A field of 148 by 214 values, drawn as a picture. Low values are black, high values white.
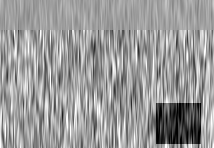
Seam: horizontal, 20% of the way down, the top part calmer. Mirror symmetry: none. Odd patch: lower, in the bottom right. Grain: streaks running down. Ninth with the lowest average: bottom right.
